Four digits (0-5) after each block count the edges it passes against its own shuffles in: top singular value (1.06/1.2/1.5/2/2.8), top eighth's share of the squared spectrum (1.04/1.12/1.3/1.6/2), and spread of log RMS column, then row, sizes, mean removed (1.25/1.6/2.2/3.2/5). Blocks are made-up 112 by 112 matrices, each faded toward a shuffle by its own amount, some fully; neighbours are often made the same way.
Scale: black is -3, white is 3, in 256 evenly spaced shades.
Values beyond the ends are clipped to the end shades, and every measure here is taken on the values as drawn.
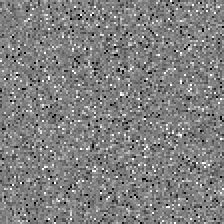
0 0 0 0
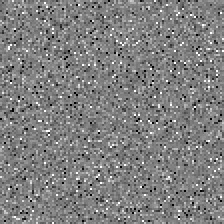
0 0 0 0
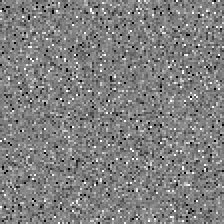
0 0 0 0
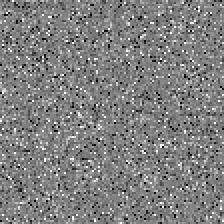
2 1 0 0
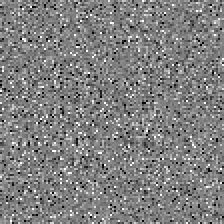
4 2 1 1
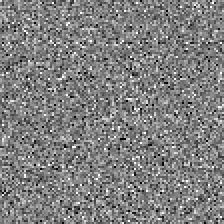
3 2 0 1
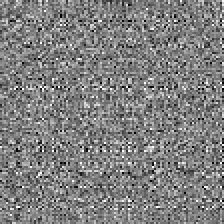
5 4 3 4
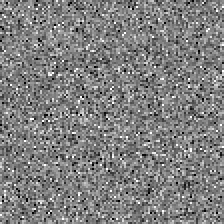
2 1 0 1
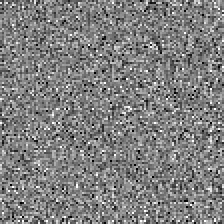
3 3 1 2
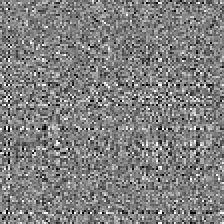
5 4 3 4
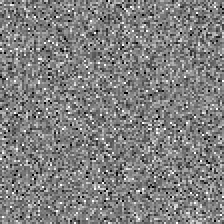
2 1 0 0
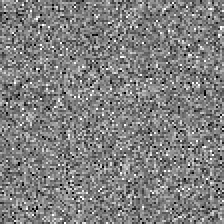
2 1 0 0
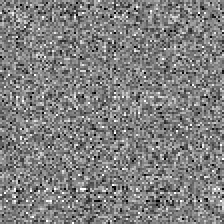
4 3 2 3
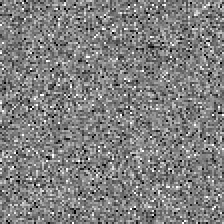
2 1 0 0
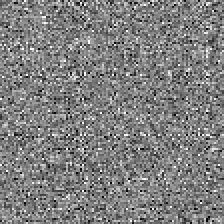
4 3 2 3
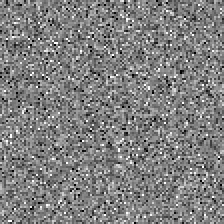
0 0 0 0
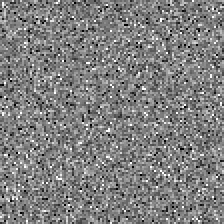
2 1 0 0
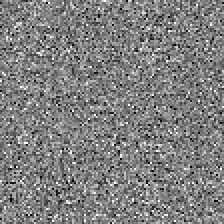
3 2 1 1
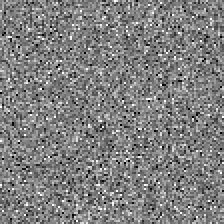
0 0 0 0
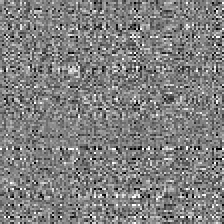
5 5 3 4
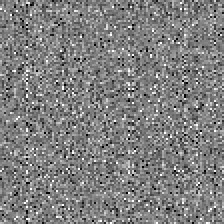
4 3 2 1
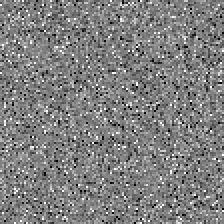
2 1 0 0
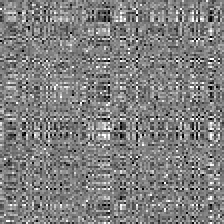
5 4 4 4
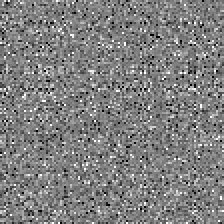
4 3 2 2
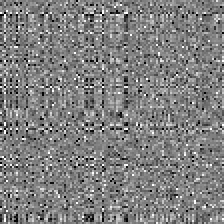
5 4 3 3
